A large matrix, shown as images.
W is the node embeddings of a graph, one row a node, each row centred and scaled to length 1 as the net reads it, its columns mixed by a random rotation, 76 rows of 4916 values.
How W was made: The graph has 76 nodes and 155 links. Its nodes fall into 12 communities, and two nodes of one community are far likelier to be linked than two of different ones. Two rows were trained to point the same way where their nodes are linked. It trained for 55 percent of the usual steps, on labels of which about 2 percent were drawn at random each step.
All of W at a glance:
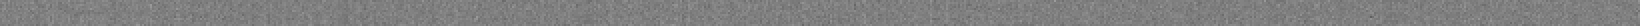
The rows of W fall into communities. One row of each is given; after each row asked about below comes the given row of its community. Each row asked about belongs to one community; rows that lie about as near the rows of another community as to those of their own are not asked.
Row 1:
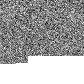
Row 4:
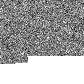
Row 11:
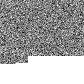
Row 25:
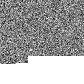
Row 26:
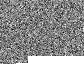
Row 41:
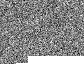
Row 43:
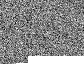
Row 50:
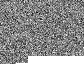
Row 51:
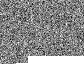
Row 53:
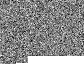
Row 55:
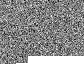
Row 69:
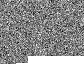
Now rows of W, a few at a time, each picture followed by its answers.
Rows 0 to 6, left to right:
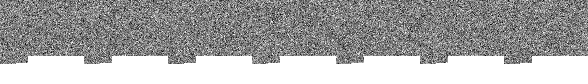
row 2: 69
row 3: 41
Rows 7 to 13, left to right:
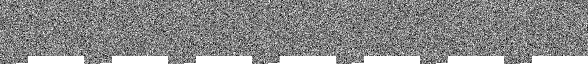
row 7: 53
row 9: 50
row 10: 11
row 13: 43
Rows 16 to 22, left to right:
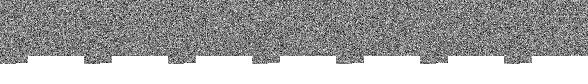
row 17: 53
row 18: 25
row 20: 26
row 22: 53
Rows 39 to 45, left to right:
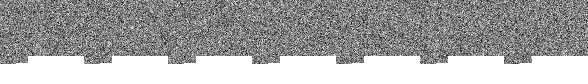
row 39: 69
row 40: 51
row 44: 11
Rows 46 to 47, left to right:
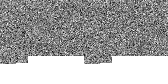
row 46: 26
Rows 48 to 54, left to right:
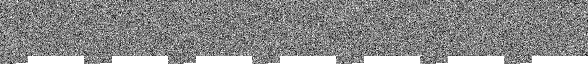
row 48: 11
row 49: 50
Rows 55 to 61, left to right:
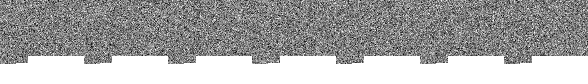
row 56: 43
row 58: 26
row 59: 55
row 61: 53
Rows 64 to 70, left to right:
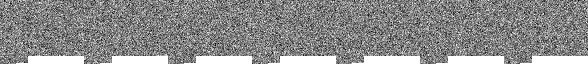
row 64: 43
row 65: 26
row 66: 55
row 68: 4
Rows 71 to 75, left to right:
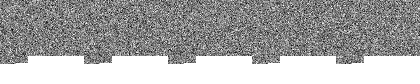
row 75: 55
